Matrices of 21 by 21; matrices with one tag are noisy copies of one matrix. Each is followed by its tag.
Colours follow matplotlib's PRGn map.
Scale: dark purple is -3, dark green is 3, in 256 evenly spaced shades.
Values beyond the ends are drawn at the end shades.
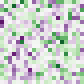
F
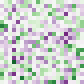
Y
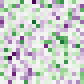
F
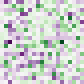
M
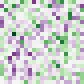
F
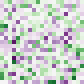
Y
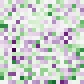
Y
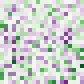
Y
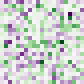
M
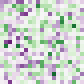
M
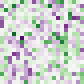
F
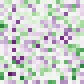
Y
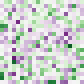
Y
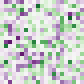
M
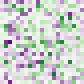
M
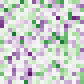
F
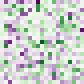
M
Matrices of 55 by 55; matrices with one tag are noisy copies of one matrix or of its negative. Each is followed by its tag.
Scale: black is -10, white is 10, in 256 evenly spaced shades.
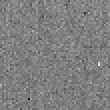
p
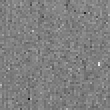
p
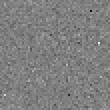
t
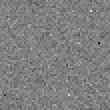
t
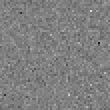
t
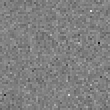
t
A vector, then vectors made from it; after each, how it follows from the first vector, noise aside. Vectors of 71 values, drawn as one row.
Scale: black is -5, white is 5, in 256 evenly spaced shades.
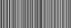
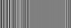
partly zeroed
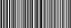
scaled up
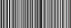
scaled up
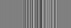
partly zeroed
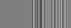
partly zeroed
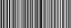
scaled up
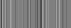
partly zeroed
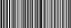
scaled up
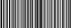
scaled up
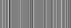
partly zeroed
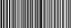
scaled up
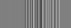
partly zeroed
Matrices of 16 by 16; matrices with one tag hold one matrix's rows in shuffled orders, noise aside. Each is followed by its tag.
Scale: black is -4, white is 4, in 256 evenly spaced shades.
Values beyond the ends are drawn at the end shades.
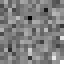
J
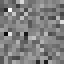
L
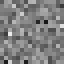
L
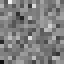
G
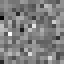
G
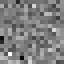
G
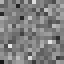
G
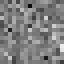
J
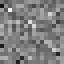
G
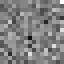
J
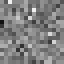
G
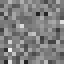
L
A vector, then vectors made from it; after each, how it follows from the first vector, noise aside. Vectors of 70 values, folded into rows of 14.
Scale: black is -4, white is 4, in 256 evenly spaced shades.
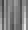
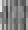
wrapped around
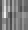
wrapped around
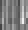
wrapped around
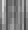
reversed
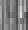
wrapped around
